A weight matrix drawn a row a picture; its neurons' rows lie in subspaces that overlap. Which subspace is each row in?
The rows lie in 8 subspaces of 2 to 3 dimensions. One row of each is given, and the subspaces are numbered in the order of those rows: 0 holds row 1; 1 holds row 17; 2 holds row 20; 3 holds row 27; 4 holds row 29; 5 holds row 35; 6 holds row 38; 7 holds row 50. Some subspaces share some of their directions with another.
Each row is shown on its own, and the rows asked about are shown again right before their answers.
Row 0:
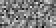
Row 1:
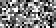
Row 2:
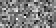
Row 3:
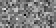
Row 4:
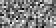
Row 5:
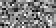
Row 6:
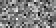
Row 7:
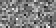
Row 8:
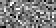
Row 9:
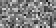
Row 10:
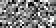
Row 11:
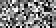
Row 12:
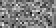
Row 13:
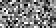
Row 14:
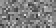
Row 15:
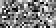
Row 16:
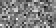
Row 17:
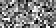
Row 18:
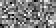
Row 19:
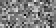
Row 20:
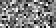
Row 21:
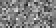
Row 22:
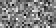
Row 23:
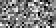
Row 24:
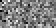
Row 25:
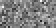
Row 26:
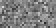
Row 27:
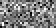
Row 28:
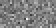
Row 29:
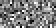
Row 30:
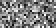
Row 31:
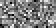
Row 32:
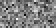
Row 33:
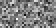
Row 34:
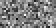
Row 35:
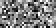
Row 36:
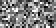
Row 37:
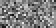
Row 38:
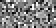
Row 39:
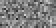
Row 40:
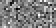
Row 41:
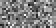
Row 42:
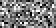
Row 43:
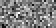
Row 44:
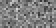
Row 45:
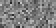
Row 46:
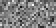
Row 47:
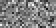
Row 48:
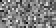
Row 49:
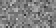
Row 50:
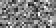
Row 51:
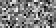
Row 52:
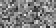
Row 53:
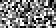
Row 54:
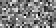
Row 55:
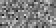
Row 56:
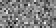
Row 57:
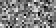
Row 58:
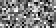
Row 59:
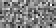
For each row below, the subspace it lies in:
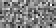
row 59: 0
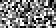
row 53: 2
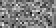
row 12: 3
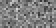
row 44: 3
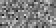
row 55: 1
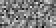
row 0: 1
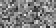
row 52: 1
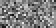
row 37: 3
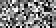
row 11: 4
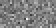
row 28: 4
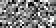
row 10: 7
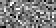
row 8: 3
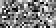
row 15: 5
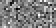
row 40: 3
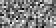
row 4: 1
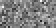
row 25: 5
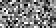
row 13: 2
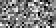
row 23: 7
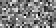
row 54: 0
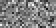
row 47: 7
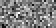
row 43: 3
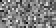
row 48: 2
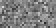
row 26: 5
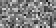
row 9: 0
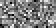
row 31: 4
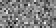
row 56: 2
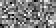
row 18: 4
